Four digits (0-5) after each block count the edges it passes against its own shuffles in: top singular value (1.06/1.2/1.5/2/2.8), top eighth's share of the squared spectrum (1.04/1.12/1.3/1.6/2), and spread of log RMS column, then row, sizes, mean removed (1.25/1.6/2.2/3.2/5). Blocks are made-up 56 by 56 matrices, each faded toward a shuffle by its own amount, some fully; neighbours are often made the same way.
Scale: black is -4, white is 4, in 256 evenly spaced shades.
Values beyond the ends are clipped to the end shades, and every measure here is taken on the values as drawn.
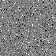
0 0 0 0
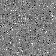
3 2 0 0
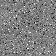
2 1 0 0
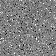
1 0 0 0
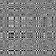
5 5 3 3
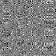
4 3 2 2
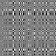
5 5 4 4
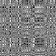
5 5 3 3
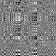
5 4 3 3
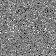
1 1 0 0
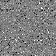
3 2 0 1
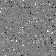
1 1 0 0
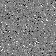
0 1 0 0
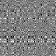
4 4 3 3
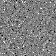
2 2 0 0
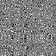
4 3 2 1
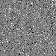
2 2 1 0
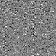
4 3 1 1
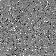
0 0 0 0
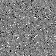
0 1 0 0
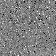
2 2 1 0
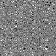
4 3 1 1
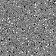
1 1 0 0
